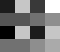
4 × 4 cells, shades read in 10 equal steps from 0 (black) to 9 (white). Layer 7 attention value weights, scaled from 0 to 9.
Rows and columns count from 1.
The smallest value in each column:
0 3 1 5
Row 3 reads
0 7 1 7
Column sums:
8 21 12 27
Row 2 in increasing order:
3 3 4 5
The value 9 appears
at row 1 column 4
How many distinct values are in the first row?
4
